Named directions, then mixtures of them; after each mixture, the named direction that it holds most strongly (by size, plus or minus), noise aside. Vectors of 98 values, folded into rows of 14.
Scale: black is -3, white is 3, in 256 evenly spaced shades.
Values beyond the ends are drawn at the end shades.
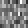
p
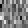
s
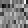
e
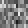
p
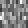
p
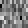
s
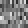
e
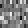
s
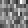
p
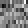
e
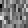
s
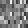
e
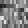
e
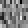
s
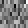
p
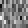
s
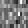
p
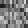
e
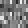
s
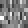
s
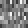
p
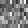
e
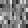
s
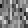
s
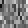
s
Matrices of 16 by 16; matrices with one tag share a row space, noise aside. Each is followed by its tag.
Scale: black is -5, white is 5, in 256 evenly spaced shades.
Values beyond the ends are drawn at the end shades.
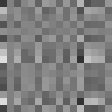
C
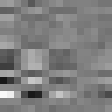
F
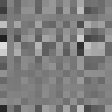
C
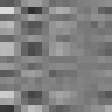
F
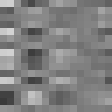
F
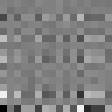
C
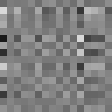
C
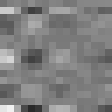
F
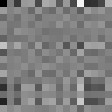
C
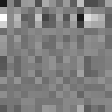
C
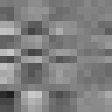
F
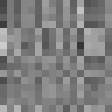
C
